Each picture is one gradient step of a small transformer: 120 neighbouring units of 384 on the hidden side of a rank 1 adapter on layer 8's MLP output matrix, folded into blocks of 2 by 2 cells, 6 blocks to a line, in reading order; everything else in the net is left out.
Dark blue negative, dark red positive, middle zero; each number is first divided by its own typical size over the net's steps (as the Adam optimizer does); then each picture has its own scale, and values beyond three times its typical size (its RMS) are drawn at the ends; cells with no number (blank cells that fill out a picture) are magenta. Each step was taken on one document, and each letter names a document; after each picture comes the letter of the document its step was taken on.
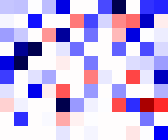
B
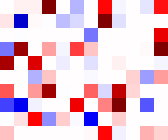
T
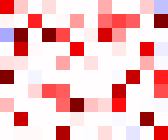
B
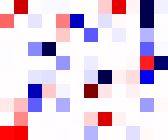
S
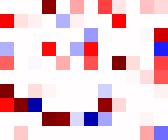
T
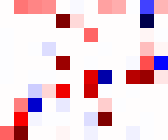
S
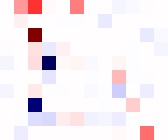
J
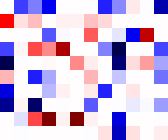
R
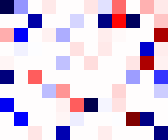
B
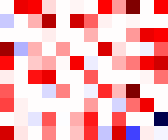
R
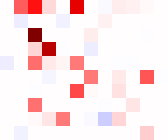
J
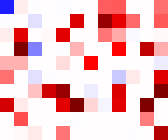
B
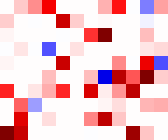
S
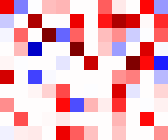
B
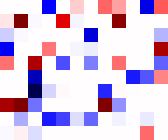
T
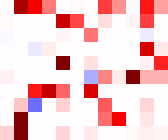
S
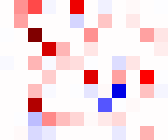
J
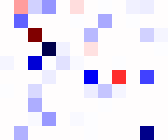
J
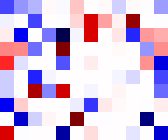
B
